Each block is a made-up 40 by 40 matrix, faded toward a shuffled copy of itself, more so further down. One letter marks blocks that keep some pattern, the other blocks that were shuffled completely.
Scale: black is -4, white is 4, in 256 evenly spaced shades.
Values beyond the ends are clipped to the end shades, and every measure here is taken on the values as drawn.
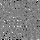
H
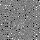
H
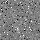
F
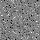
F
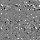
H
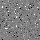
F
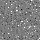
F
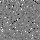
F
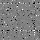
H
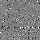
H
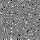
H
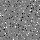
F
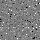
F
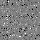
H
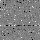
H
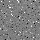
F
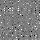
H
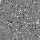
F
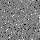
F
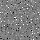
F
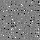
H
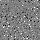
F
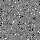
F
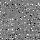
H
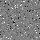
F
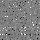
H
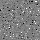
F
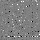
H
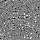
H
